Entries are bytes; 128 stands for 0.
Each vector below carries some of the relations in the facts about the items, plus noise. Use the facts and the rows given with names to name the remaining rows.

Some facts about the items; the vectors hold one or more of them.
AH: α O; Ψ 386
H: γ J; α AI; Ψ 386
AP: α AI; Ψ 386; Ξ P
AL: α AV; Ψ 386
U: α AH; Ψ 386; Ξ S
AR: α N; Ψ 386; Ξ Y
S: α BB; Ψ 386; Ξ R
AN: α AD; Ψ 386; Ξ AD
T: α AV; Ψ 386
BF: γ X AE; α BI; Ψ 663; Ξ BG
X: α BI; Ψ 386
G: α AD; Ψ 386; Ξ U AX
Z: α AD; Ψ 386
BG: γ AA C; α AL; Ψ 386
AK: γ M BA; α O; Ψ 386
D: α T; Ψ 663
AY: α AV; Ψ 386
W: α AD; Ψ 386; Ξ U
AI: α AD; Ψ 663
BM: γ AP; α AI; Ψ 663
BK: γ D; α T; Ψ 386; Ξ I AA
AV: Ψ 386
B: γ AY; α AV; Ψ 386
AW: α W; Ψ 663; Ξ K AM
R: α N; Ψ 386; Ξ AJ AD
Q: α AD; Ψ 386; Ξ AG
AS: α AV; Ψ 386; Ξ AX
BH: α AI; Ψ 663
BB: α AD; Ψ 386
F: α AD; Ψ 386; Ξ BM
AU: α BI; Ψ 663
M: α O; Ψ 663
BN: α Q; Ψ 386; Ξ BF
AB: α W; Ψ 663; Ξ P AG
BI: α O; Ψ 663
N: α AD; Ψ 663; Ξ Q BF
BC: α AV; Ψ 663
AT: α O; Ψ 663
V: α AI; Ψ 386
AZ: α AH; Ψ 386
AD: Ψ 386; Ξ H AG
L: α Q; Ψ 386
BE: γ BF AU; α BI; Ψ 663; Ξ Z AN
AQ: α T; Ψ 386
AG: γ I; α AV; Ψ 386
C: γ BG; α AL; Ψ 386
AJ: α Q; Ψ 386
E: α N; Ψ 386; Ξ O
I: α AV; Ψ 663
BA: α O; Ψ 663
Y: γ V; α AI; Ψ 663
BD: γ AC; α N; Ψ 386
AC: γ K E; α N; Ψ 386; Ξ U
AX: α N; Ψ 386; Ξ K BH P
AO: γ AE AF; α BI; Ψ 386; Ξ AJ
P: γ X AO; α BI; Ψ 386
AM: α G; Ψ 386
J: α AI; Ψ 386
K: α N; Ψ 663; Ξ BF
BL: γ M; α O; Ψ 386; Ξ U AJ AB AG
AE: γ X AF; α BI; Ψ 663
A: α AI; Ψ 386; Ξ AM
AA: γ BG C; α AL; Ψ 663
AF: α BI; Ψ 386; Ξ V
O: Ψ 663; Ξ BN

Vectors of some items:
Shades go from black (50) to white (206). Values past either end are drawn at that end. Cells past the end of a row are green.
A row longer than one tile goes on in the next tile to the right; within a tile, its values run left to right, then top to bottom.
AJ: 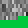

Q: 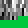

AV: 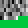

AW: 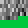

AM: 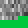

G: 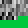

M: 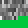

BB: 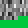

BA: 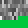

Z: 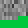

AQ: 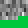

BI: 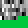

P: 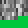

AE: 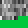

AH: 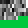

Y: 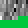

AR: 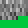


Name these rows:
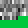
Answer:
BN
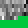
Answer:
A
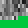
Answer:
AA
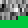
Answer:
R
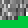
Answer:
BE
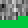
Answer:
S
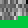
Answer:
AP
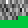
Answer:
E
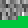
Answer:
BK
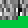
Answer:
K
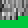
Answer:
AO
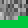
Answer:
V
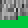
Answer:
AF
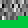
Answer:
AN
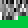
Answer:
AI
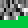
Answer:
AL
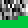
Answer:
O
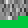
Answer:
BD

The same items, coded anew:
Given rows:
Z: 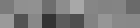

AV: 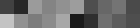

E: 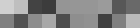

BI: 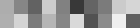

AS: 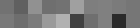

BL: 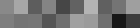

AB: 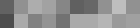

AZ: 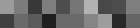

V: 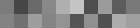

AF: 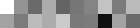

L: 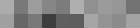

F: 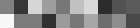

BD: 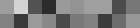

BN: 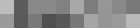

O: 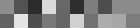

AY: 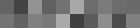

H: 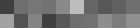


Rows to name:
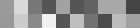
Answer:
N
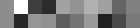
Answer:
AC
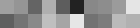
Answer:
BF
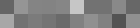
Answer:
AP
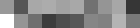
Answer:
Q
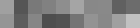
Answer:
AM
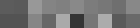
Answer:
AG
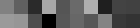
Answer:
AH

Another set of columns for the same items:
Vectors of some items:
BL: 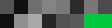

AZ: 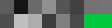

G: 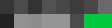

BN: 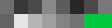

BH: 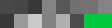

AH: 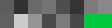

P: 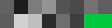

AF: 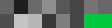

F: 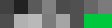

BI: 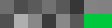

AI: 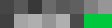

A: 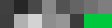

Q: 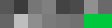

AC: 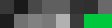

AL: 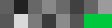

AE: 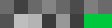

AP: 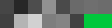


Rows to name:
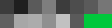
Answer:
AR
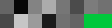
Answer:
AG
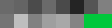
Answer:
N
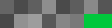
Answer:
AB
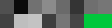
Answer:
AK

